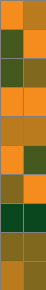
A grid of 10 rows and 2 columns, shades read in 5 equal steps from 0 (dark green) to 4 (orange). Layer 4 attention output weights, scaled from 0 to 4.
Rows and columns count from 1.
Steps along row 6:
down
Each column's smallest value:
0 0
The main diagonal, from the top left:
4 4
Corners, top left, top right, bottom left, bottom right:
4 3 3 2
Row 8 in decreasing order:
0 0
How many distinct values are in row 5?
1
